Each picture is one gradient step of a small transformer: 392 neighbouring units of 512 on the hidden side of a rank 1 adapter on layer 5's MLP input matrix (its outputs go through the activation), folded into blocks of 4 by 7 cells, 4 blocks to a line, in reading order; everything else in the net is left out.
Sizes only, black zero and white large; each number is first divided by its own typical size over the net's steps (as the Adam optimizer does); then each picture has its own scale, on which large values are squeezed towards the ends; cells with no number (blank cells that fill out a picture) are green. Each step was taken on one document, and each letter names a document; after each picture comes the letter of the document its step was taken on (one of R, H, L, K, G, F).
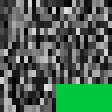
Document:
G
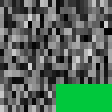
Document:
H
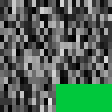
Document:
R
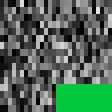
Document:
R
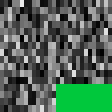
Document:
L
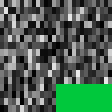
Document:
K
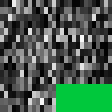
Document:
K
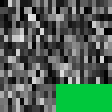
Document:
H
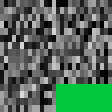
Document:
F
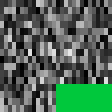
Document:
L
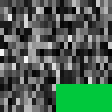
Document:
L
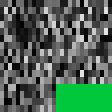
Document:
R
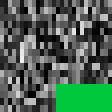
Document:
G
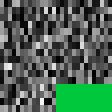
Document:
K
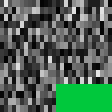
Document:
F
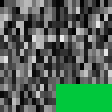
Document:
G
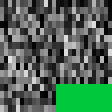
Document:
H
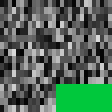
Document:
R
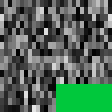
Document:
F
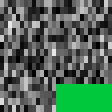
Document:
F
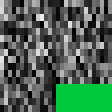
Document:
G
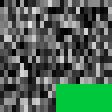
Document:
R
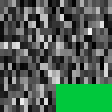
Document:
R
